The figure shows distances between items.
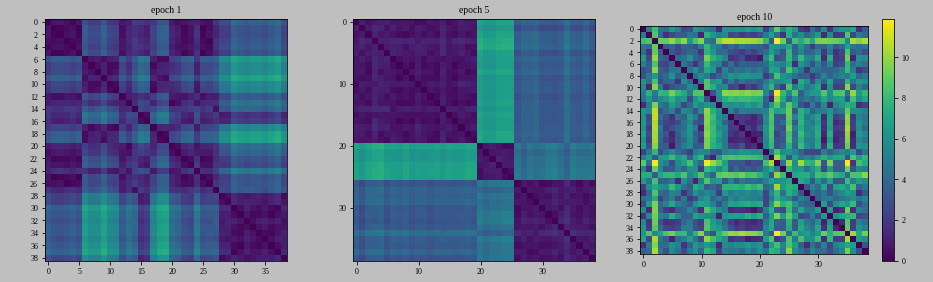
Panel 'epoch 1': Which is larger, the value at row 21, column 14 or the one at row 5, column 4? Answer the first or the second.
the first
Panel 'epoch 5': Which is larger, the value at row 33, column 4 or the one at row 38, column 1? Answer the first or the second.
the first
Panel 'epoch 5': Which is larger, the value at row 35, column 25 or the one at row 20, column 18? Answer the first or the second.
the second
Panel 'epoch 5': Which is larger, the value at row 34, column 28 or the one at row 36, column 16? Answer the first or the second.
the second
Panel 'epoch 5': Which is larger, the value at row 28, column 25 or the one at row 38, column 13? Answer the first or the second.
the first
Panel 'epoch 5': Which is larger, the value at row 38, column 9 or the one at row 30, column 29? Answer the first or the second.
the first
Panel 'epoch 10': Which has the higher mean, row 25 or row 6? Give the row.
25
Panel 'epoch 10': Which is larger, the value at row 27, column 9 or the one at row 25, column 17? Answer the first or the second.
the second
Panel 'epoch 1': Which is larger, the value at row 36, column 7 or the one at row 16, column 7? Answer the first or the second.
the first
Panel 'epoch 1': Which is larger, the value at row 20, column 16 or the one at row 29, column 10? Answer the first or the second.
the second
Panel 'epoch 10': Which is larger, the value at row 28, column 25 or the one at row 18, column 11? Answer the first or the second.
the second
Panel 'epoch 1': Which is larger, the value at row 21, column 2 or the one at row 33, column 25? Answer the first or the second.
the second
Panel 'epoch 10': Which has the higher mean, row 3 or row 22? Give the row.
22
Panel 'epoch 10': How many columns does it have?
39
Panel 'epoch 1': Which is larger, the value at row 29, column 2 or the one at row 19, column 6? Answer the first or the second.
the first
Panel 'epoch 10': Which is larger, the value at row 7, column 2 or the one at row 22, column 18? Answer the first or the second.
the first
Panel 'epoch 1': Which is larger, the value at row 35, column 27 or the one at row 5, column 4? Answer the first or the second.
the first
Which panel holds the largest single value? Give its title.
epoch 10
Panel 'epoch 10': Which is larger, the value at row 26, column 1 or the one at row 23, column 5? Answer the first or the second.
the first
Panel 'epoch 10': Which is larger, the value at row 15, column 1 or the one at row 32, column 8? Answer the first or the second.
the second
